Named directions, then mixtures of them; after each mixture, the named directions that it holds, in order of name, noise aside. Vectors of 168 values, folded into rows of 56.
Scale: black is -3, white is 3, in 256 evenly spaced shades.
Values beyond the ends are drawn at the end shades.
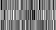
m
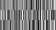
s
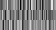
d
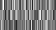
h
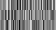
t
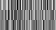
t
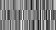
s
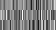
s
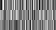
h, m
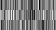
m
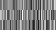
s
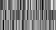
d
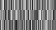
h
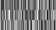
h, m, s
